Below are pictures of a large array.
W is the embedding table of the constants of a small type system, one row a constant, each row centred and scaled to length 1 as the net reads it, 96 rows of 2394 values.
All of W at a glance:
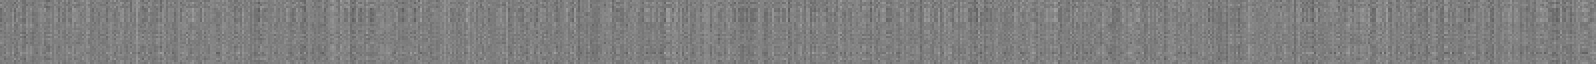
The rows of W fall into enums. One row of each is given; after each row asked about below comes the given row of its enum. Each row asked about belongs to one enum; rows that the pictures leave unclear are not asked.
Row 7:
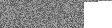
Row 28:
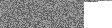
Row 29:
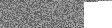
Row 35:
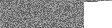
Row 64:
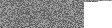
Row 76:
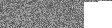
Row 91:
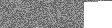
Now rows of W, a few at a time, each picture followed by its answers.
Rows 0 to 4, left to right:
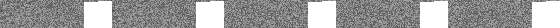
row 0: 76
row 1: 76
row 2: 28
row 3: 28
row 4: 64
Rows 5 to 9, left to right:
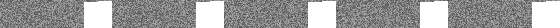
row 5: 29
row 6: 64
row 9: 28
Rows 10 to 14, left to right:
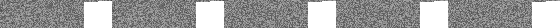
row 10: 76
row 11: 76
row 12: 28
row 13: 28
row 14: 35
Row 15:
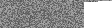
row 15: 64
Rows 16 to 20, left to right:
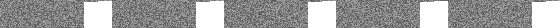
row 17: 28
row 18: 29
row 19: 91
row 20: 35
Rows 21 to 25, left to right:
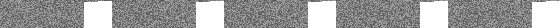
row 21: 91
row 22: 29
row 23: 29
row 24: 28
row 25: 64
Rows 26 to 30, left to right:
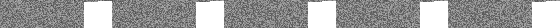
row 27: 35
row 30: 29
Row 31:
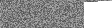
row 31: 35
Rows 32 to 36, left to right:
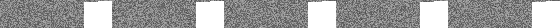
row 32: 28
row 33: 76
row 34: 91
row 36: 91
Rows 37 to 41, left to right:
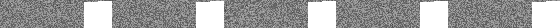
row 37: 91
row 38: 28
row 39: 76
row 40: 91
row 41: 28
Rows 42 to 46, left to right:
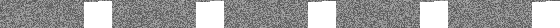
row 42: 76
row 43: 64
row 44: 91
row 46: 91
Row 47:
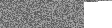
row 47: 29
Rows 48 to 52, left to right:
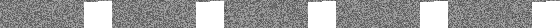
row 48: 29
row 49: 29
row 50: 76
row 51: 91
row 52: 7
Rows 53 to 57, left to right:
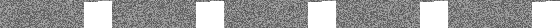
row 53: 64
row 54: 76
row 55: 35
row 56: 29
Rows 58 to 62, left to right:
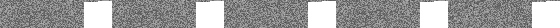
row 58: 64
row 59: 64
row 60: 91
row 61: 64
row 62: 76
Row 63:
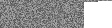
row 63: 7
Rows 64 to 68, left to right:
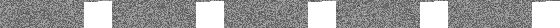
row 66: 29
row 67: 76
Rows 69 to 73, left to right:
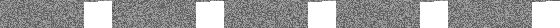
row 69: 28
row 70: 76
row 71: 28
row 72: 28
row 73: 91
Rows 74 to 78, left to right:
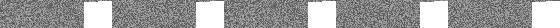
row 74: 76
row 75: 91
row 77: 28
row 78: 91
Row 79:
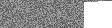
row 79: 91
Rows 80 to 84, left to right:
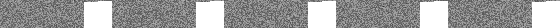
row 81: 64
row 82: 28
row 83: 91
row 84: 29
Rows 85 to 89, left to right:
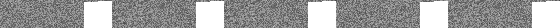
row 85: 91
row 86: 76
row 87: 76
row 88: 35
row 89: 76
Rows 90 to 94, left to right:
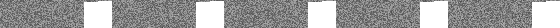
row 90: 29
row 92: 64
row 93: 29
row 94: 7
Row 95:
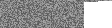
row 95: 28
